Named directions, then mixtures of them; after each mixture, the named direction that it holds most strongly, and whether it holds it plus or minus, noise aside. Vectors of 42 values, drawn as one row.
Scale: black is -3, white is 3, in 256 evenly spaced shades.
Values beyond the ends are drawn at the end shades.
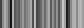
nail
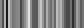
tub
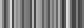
nail, minus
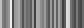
nail, minus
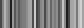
nail, plus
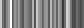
nail, minus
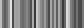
nail, minus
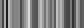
tub, plus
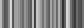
nail, minus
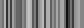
tub, plus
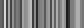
nail, plus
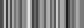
tub, plus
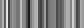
tub, minus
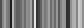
nail, plus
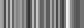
nail, minus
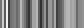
tub, minus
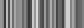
tub, minus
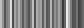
nail, minus
